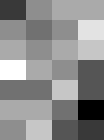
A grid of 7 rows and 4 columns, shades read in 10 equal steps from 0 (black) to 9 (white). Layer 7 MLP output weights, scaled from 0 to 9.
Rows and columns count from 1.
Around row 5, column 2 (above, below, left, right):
6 6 4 7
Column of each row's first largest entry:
3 4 4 1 3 1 2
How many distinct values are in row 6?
3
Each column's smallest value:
2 4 3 0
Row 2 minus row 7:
0 -3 2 6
